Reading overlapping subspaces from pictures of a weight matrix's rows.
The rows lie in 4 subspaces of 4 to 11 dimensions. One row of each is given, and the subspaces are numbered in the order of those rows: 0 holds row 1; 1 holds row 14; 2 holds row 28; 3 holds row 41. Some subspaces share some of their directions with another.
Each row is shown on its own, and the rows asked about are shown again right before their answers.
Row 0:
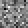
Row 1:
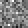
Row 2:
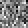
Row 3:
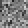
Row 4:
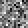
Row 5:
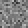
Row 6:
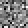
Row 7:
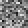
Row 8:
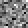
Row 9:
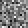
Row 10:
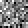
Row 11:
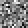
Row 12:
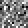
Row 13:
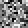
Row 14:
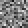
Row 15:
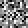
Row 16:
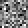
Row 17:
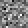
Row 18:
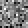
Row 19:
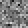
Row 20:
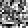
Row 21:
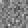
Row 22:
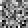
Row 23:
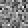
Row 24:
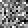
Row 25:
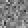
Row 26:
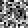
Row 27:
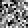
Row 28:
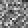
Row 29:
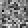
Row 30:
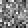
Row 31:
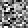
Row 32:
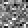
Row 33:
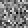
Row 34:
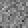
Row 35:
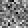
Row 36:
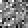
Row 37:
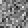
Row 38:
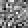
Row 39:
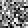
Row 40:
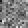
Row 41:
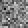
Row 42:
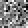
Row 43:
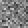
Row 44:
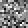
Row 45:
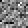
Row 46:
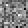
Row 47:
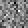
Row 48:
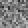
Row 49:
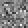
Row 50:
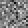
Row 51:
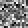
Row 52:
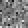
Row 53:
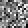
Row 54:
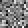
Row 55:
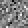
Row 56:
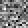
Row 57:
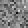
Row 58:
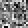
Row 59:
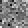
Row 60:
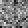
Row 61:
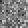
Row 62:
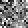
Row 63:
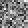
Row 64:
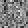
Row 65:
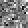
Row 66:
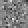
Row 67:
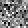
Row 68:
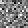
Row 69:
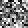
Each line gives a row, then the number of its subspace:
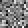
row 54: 1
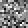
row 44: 0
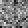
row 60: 1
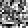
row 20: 0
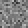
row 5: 1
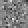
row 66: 2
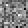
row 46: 2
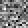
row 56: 2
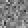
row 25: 1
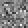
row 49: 1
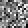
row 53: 1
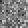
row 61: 0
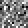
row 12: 2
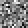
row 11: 1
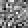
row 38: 2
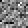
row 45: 0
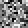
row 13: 2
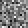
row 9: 1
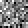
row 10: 3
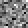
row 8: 2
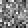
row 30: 0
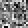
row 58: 2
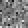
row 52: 3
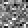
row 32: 2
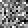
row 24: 0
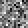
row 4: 2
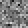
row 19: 0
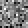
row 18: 3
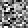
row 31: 0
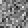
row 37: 2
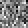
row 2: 0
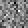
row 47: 1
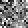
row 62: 1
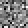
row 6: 2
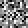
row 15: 2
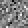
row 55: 1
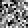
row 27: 1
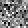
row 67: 1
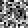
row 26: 2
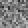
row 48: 1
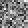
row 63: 2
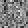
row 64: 2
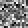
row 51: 2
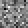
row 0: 1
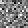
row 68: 1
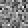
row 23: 1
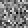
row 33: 1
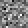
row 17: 1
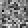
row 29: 0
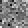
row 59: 3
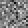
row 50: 1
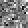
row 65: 2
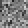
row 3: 1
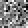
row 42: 1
